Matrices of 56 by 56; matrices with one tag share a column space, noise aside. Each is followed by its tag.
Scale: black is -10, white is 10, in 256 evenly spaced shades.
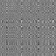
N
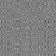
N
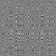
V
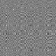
V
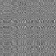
N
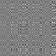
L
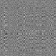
V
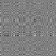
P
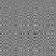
V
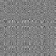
N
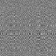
V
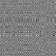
P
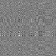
P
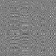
V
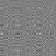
V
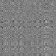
N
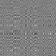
V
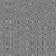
N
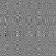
P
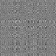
N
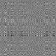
P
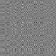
L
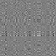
P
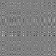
P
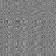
N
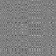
L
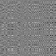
L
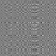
L
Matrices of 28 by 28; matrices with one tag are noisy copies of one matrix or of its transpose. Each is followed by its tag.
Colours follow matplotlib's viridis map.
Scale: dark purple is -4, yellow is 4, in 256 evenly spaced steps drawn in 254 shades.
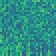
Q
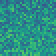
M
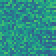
Q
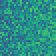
M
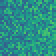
M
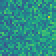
M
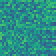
Q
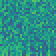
Q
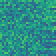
Q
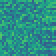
Q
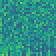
Q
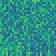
Q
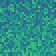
M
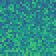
M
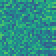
Q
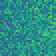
M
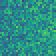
M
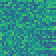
Q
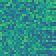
Q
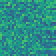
Q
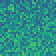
M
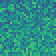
M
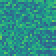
Q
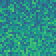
M
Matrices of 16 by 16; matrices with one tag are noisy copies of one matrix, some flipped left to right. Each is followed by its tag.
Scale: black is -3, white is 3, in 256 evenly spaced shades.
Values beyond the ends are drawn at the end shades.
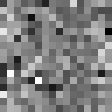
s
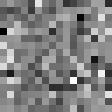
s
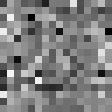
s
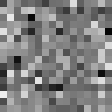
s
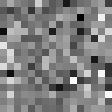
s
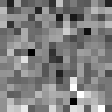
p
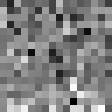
p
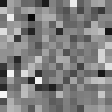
s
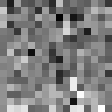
p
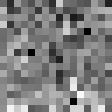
p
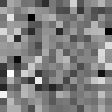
s
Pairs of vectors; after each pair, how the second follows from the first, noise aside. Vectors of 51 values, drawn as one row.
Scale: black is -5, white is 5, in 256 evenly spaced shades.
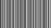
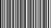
scaled up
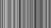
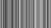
negated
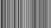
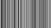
copied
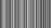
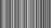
copied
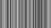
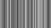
negated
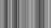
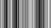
scaled up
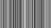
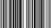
scaled up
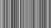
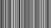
negated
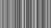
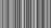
copied
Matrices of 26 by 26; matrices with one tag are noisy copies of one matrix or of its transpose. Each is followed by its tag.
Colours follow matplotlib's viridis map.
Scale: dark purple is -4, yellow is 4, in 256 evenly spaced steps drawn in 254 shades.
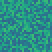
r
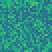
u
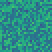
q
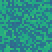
u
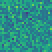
u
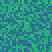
r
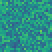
u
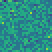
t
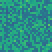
u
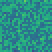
q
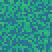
r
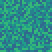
r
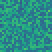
r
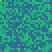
u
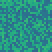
u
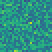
r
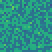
r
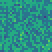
u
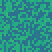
q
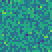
t
